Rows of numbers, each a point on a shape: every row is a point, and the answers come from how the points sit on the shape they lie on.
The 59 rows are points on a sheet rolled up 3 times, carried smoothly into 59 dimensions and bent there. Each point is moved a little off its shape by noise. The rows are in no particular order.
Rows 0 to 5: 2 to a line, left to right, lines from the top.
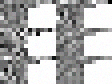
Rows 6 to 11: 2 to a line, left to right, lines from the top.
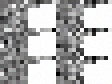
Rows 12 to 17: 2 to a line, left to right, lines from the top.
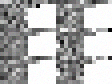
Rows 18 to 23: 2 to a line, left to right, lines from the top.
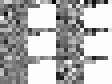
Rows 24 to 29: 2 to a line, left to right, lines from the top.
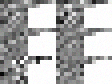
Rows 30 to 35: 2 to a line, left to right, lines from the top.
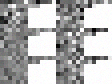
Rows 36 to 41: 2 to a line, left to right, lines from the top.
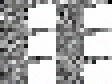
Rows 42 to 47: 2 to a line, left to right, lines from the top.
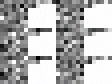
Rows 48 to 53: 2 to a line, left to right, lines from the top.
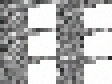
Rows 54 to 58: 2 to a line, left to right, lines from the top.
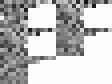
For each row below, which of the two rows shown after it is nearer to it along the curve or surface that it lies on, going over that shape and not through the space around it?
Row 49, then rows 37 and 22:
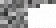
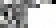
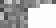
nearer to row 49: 22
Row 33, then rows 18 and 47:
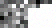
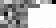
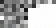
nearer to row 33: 47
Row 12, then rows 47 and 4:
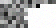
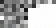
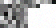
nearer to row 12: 4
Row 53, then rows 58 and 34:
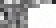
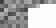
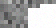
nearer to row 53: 58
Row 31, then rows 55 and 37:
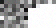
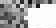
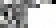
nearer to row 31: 37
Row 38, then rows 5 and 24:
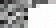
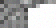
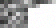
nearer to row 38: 24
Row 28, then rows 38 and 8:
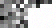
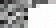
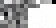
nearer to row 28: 38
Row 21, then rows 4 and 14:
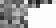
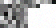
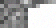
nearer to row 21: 4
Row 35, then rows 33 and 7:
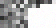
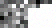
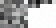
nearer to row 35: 7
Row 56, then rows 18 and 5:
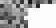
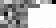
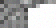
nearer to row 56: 18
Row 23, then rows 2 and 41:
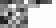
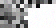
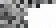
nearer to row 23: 2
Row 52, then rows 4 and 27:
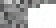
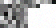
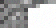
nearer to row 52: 27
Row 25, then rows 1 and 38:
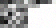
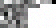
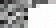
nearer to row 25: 38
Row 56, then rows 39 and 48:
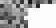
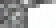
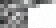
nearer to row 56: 48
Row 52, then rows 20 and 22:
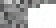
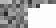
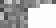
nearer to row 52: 22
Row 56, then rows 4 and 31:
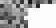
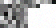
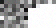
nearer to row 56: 4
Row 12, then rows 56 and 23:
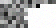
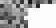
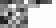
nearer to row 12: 56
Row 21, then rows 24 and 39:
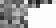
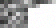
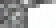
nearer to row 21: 24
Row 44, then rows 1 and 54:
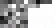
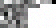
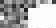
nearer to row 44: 54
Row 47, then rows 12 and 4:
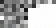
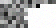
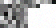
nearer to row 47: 4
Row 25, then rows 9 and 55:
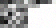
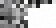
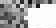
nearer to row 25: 9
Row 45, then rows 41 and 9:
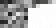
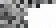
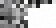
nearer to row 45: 9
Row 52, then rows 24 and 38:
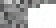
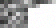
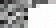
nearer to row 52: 24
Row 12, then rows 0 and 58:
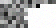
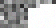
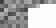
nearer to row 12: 0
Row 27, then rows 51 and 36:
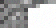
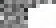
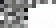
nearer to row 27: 51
